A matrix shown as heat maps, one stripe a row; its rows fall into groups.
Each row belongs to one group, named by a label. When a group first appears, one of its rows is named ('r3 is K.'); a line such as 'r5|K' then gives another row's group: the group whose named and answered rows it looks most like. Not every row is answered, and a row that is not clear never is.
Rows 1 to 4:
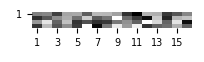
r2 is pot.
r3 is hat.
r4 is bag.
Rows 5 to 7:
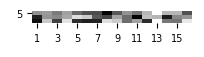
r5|hat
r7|pot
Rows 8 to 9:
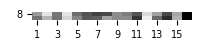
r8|hat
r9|hat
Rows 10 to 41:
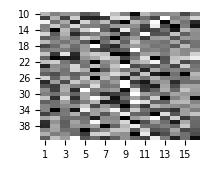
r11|pot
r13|hat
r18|bag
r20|bag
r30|bag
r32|bag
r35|pot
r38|bag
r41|hat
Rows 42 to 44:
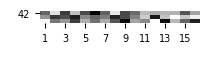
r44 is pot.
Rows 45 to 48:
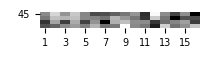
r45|hat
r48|pot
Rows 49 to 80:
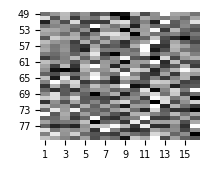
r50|bag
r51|pot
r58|bag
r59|bag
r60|pot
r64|pot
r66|hat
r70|hat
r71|pot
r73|hat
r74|bag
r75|bag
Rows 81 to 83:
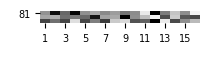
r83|pot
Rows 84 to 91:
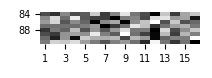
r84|pot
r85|hat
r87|bag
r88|pot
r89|pot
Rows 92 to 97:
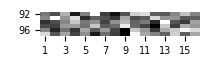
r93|hat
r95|pot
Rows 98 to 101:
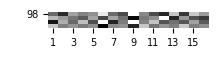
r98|pot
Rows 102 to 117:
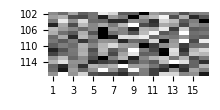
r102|bag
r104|hat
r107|bag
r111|pot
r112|pot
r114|hat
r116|pot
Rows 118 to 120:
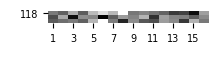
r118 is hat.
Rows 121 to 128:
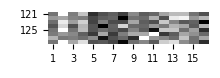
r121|hat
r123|hat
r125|hat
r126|bag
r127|bag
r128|hat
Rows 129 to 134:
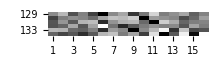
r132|bag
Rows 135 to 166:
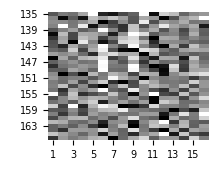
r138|hat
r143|pot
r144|bag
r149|pot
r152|bag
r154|pot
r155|bag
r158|bag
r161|pot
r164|pot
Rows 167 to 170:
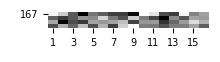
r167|bag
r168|pot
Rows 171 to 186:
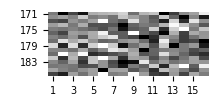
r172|hat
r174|hat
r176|pot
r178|hat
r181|hat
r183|bag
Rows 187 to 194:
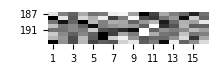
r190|bag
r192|bag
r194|pot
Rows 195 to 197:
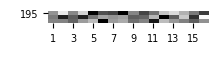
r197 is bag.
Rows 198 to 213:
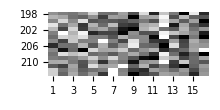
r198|hat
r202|bag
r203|hat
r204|hat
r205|pot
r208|hat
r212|bag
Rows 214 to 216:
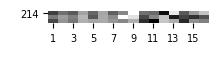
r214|pot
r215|hat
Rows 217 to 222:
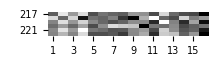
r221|hat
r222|hat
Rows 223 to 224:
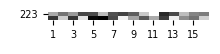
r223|bag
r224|pot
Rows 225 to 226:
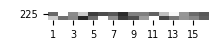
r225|hat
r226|bag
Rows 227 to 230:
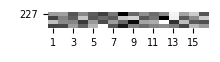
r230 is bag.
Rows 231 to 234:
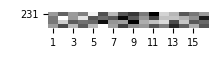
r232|hat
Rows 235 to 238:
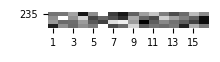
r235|bag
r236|hat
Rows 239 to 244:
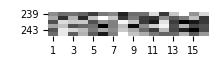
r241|hat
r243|hat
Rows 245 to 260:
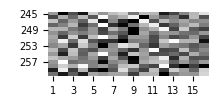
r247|bag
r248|bag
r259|pot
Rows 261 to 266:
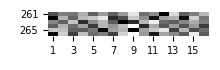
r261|pot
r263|bag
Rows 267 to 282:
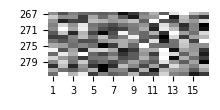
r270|hat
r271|hat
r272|pot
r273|pot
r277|hat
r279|hat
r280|pot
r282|hat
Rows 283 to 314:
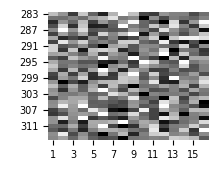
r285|pot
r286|pot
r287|hat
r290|hat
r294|pot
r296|bag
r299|pot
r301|bag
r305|hat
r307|bag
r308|pot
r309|hat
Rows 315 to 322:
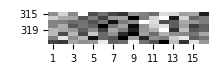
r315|hat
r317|bag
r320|bag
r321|hat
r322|pot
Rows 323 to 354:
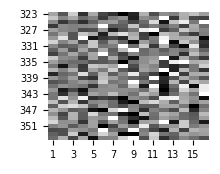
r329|hat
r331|hat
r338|pot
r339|bag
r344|hat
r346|hat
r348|bag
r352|pot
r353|bag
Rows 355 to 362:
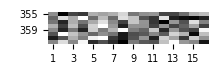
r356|hat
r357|pot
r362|hat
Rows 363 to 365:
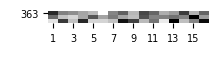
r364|hat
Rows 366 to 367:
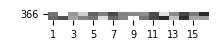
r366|hat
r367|pot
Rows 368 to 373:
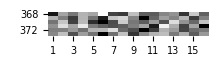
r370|pot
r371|hat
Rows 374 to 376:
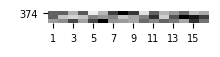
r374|bag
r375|hat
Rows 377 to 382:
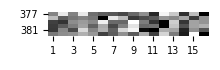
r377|hat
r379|pot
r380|pot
